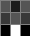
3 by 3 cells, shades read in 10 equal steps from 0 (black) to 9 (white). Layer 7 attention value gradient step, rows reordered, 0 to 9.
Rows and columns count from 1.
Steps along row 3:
up down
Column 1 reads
3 2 0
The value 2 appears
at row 2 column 1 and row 2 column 3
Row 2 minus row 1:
-1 2 -1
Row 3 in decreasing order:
9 0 0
